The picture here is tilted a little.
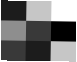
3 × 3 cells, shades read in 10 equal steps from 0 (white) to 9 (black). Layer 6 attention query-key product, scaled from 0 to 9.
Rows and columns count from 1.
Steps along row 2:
up up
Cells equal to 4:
1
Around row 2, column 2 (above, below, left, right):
2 8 4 9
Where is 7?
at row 2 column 2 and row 3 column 1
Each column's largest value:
8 8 9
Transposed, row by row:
8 4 7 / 2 7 8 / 0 9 2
